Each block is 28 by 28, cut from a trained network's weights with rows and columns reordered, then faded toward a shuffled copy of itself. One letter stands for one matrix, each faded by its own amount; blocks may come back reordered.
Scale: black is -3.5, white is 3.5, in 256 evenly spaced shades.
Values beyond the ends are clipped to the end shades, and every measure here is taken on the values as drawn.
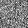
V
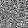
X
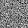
X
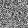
X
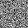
X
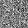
X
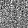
V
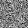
X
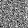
V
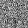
X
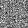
V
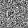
V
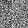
X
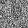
X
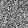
V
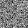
X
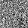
X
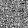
V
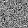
X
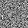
X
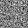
X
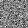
X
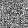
V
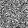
V
